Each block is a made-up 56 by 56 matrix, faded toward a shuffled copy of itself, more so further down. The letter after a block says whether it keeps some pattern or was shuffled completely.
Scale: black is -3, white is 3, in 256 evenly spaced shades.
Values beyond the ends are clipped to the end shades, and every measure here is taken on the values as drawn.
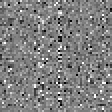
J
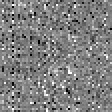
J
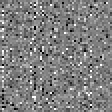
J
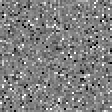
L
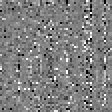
J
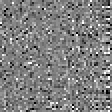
J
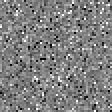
L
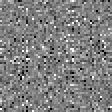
J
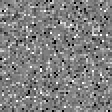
L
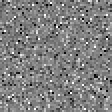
L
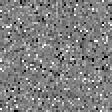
L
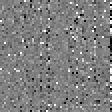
J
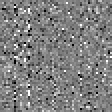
J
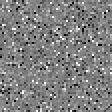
L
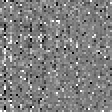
J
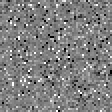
L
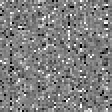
J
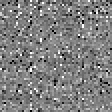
J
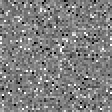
L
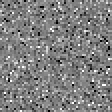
L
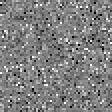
L
